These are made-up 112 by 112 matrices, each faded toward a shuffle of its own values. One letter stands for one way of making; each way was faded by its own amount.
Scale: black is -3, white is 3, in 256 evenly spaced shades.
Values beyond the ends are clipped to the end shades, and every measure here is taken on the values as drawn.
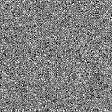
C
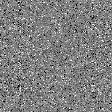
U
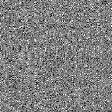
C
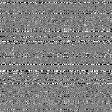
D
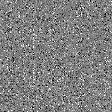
U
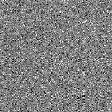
C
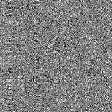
C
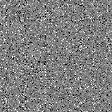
U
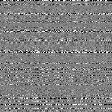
D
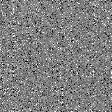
U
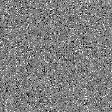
U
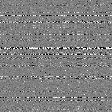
D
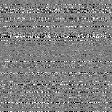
D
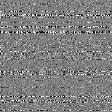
D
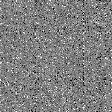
U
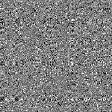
C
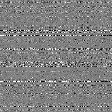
D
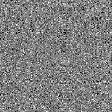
C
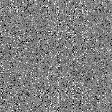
U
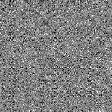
C
